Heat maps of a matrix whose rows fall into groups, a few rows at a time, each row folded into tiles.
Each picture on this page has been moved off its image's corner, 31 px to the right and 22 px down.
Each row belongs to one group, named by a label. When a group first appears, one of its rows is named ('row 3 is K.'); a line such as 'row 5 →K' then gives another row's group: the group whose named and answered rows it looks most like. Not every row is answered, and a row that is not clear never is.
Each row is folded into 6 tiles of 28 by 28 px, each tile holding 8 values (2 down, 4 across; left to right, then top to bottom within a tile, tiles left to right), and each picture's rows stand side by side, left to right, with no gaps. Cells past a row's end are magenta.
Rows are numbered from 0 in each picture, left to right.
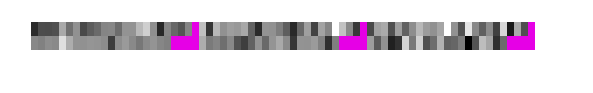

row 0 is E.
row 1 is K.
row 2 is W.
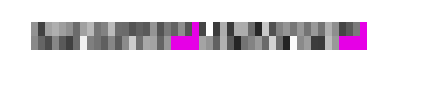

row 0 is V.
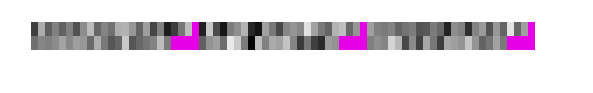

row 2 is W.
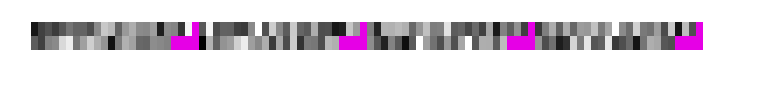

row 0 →E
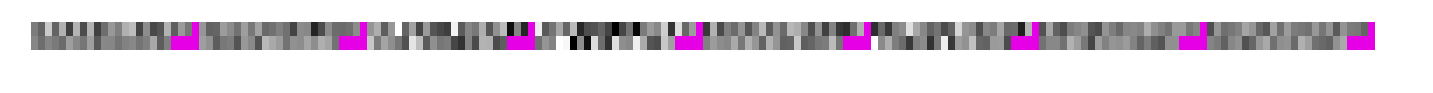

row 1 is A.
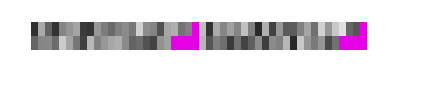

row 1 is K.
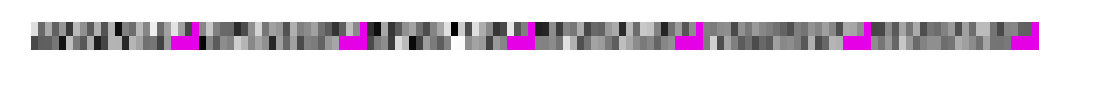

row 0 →K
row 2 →E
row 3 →E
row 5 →E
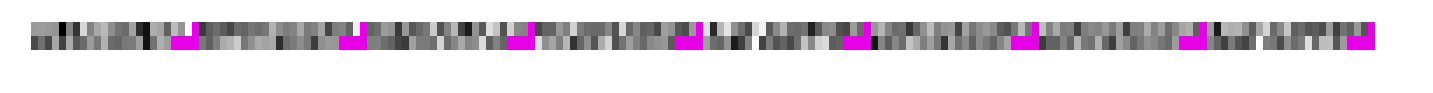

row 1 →E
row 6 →K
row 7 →V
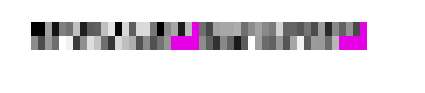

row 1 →V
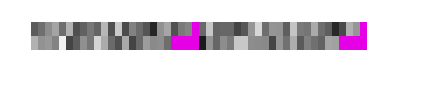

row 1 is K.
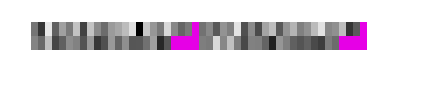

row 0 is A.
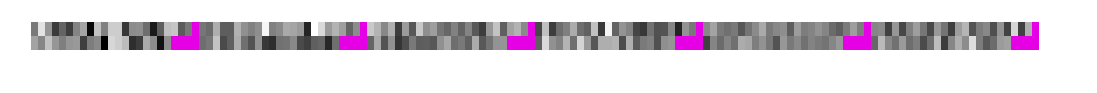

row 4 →K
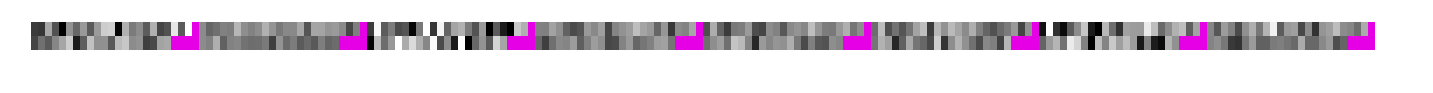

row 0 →E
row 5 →W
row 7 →A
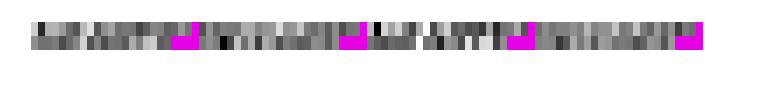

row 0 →V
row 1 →W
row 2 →V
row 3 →W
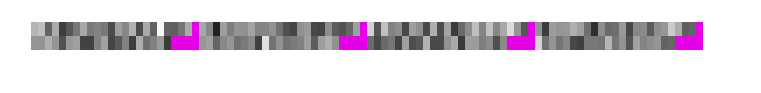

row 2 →K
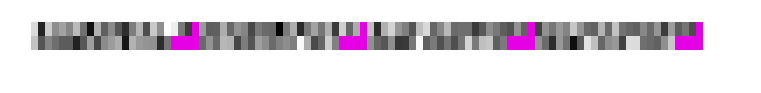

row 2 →V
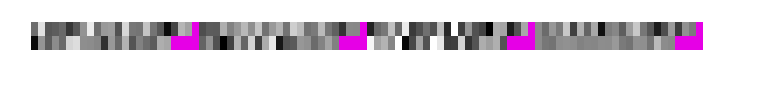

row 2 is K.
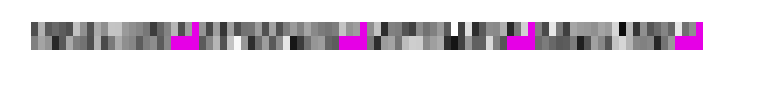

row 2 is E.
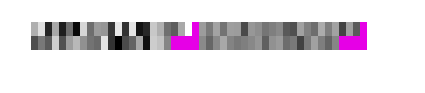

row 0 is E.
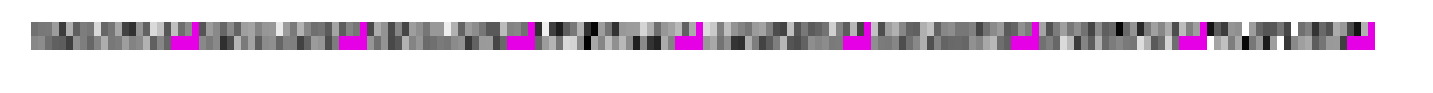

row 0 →A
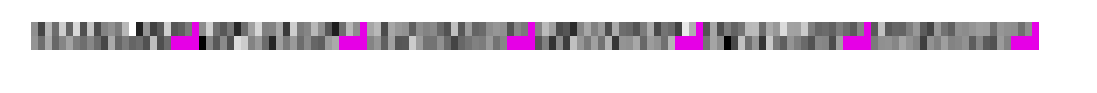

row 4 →W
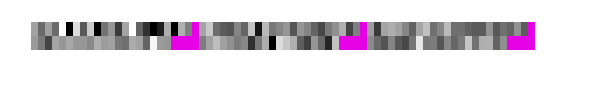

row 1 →W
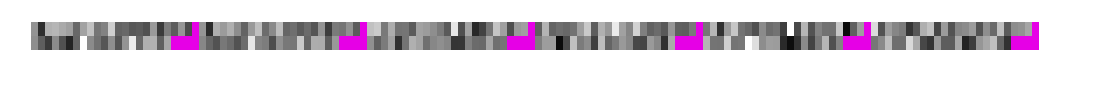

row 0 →V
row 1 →V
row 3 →W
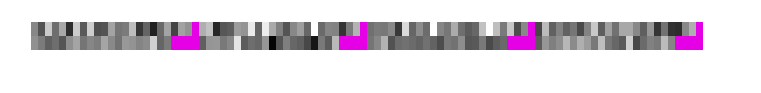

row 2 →A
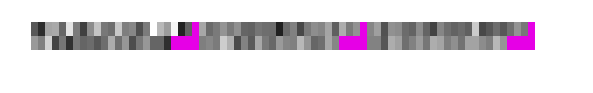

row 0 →A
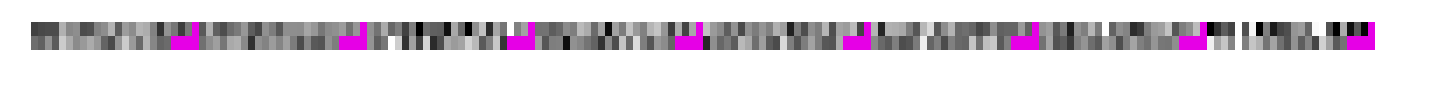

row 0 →E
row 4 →K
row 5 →V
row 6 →A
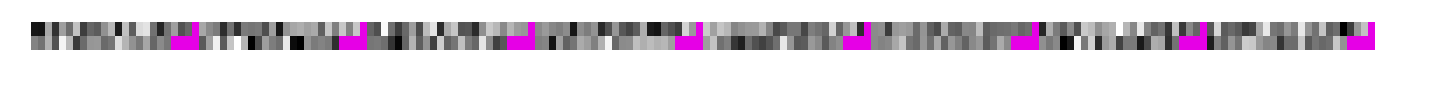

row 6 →W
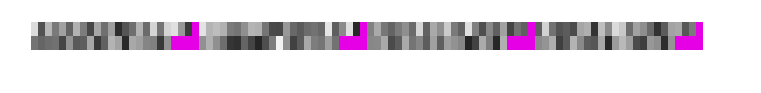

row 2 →W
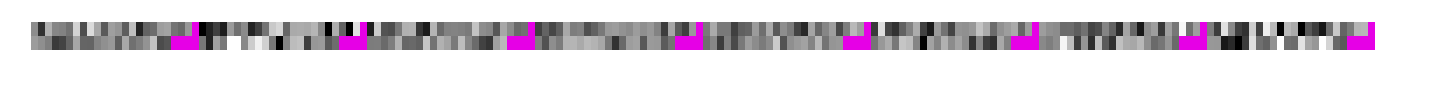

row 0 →A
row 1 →E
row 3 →E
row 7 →A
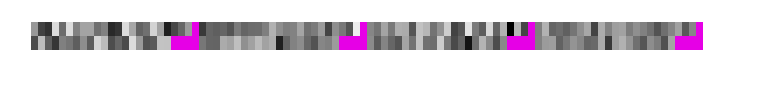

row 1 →E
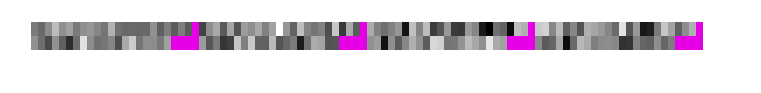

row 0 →V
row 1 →W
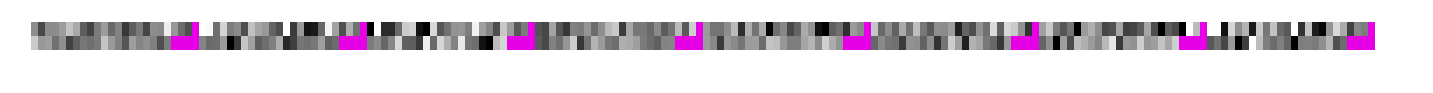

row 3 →E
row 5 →K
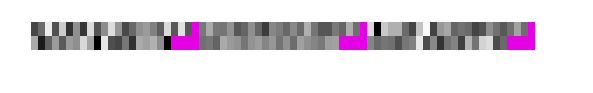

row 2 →V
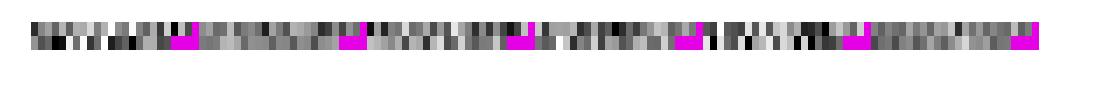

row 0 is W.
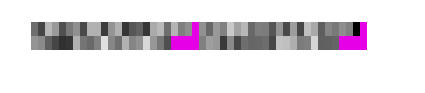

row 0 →A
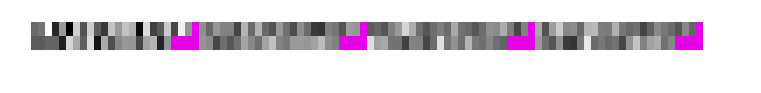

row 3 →V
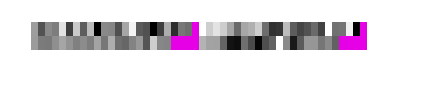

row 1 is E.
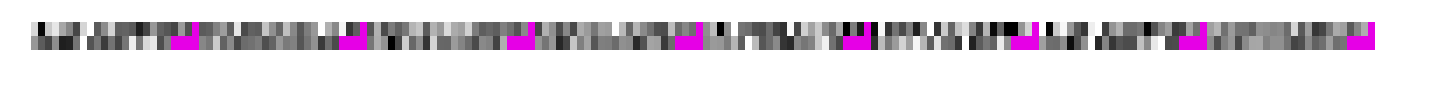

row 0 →V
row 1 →A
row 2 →W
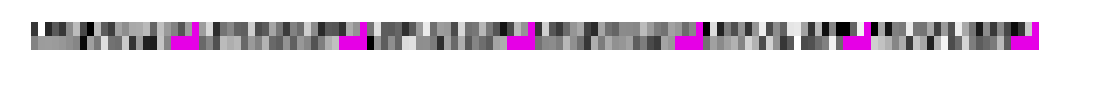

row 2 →K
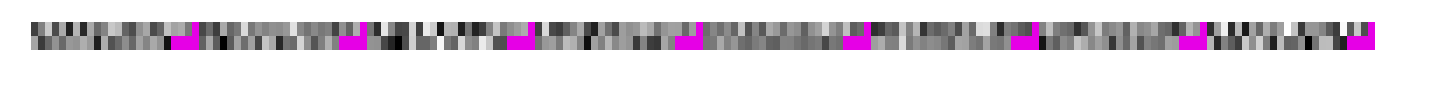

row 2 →A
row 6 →K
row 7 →W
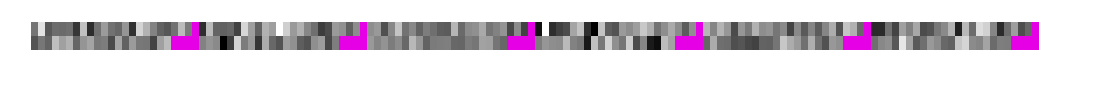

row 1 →W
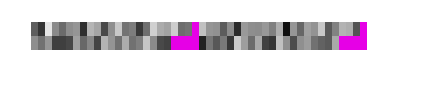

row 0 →A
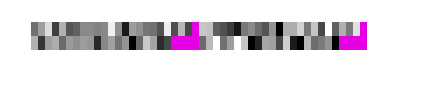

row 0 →W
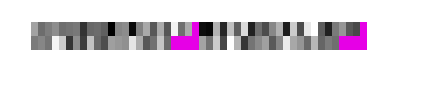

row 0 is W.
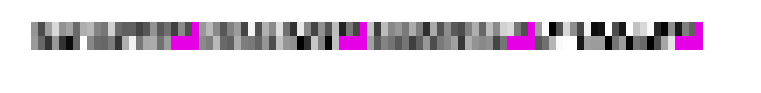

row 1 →W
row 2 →K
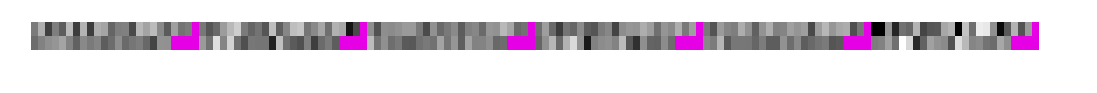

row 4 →A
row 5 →E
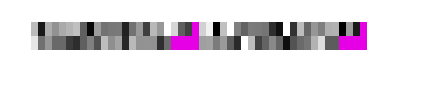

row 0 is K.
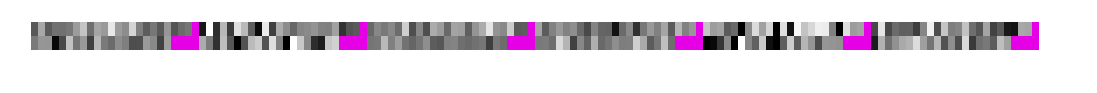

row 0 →W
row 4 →K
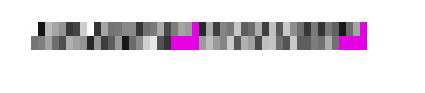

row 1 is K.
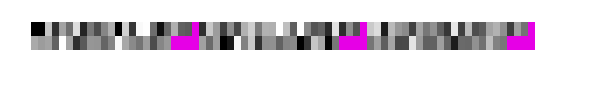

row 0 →E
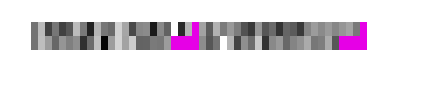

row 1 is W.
